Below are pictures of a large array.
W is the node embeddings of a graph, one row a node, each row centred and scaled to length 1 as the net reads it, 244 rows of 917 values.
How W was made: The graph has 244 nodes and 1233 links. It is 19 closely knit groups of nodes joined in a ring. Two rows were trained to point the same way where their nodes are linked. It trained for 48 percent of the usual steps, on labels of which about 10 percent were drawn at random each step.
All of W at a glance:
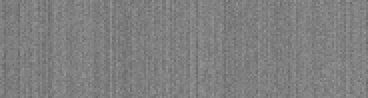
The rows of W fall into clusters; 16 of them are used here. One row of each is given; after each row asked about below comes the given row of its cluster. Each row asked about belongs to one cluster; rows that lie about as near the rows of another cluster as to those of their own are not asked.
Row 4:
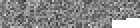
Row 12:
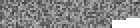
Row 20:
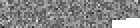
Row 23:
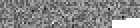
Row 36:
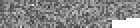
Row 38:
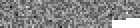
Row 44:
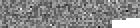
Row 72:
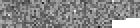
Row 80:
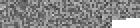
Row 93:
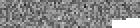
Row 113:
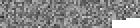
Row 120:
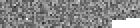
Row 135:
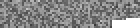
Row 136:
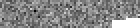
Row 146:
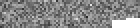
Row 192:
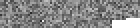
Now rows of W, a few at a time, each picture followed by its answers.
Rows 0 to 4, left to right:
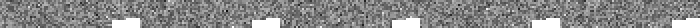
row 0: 72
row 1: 4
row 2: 20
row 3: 113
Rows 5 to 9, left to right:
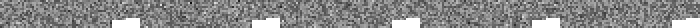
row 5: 135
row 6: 36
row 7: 12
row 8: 135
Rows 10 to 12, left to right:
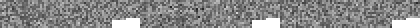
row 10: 80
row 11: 192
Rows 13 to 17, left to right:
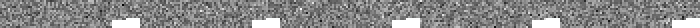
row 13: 93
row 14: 38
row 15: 4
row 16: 4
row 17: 4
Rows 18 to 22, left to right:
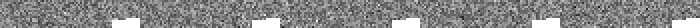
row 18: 72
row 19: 135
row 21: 113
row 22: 23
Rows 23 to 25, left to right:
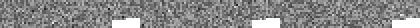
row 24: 38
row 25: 146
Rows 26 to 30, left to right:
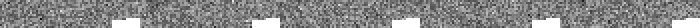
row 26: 44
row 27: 72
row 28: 12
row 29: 36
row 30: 4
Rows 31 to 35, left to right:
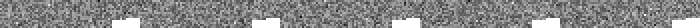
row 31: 192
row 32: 192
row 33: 38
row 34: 4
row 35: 120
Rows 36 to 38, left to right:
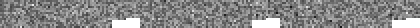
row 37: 38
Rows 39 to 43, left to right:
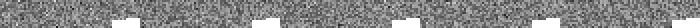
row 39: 146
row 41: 44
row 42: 120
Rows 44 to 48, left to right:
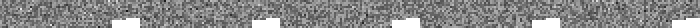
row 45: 38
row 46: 136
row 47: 23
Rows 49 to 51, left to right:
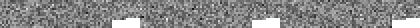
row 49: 4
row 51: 135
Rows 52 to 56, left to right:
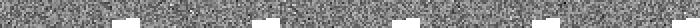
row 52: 20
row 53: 44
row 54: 120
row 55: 192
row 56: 192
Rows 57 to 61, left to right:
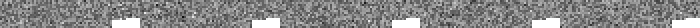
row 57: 44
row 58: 36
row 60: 113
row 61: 192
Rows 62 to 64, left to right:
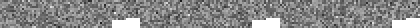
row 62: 72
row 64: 113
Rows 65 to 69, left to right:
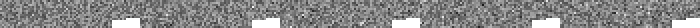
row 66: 120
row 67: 23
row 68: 20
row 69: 135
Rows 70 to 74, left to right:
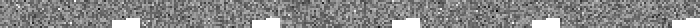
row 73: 4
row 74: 136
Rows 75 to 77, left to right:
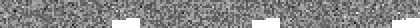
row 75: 113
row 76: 136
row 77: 12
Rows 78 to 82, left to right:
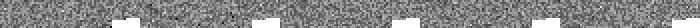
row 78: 192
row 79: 136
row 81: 80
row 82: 93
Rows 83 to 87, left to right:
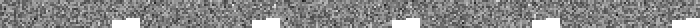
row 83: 120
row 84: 23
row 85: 136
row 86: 192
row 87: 23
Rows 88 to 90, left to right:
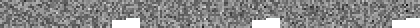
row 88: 135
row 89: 12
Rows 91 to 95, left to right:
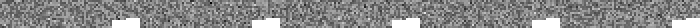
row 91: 20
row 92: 38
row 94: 146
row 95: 93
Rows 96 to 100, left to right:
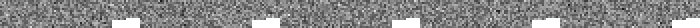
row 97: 146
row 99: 120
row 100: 93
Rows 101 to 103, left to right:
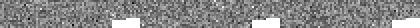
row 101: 136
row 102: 12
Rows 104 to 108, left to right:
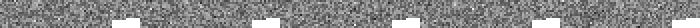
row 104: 113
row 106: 192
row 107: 113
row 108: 80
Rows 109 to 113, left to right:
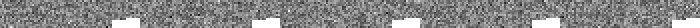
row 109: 44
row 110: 113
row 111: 23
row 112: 20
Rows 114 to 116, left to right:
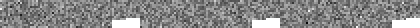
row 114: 80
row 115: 113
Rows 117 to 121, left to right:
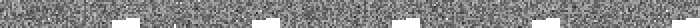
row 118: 192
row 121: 192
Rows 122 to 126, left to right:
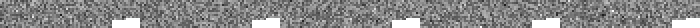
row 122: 23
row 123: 12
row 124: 113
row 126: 80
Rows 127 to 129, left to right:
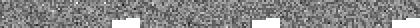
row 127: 36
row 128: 135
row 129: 38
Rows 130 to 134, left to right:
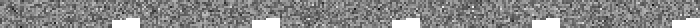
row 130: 136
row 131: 12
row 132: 80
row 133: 4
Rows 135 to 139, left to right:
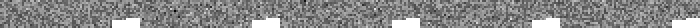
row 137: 38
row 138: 136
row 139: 93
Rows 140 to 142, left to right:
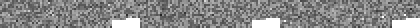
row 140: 146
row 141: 80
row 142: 135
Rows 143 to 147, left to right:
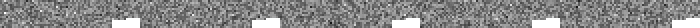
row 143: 36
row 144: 20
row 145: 4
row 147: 12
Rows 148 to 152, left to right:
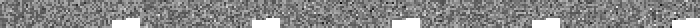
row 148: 120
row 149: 136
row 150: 135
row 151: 4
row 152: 20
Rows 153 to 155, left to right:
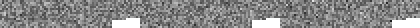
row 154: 113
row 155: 93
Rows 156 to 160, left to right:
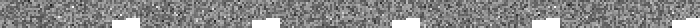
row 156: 72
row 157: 93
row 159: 12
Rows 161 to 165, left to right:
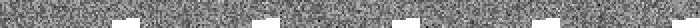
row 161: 120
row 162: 12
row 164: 80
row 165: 72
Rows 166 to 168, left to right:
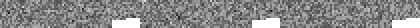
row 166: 4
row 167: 20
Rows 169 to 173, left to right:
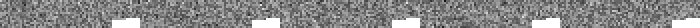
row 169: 80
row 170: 44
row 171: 12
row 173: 4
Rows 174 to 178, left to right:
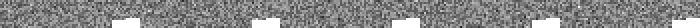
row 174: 23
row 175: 44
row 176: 20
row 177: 20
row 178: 38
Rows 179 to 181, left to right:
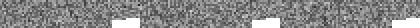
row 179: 44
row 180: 80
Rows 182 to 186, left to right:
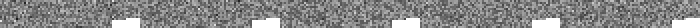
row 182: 44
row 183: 20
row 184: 20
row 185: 80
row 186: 120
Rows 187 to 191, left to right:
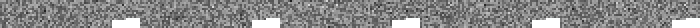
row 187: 120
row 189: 135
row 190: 80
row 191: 80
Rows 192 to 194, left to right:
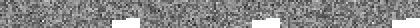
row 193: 136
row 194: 113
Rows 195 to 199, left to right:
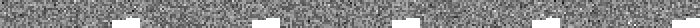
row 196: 72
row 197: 38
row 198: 146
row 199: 44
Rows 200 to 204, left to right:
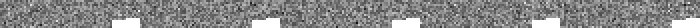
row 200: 23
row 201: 120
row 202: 120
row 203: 146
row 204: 136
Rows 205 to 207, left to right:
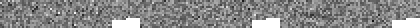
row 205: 38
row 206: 192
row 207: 113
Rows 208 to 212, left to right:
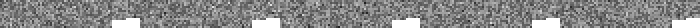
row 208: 38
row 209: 146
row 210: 4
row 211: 192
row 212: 36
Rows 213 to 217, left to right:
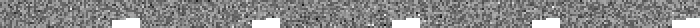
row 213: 20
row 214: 4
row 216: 192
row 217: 146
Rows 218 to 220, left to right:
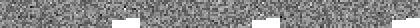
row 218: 72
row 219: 12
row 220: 12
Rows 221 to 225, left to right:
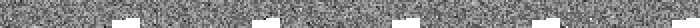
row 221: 23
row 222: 12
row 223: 36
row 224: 20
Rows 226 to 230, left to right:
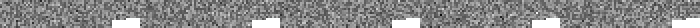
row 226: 20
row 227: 93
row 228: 12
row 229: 20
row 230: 93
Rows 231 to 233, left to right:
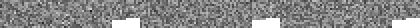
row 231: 135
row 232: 80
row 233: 93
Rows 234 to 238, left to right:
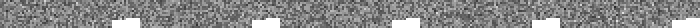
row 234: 38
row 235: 4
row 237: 113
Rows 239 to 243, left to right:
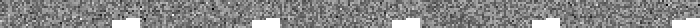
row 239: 192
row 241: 120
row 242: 72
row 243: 44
